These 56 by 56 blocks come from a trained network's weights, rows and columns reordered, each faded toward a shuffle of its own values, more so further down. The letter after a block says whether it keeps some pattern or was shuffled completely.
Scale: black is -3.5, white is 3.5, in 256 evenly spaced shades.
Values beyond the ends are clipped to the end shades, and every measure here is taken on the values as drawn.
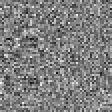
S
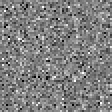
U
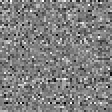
S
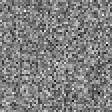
S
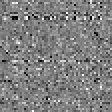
S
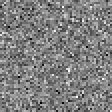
U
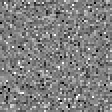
U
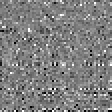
S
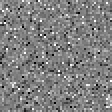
U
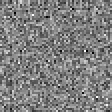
S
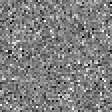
U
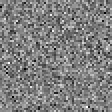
U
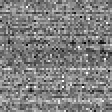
S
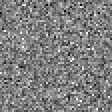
U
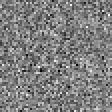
S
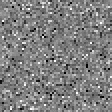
U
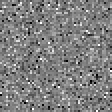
U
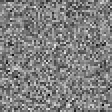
S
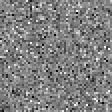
U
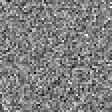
U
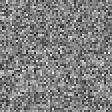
S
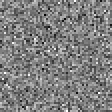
U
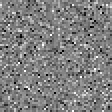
U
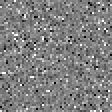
U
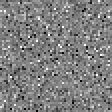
U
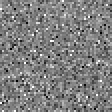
U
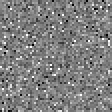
U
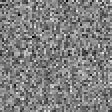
S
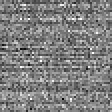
S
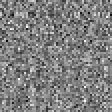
S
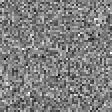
S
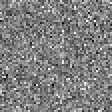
U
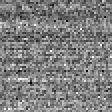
S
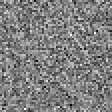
U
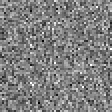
S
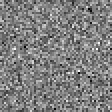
S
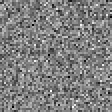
U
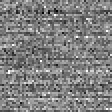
S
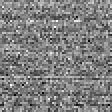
S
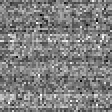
S
